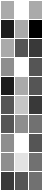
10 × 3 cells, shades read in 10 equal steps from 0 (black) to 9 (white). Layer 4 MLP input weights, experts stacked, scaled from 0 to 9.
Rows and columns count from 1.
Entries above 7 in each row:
1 0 0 1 0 0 0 1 1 0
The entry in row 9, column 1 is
5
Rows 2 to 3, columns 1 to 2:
1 6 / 6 3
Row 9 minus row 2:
4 2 4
